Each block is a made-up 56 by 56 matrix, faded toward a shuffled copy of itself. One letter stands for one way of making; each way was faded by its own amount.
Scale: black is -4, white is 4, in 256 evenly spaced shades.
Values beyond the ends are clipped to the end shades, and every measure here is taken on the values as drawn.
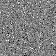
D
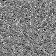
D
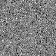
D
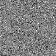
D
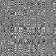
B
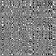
B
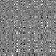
B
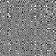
B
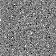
D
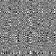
B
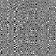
B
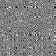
B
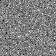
D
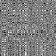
B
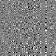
B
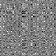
B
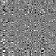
B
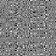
B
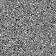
D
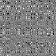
B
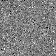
D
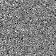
D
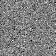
D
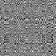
B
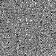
D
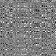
B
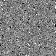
D
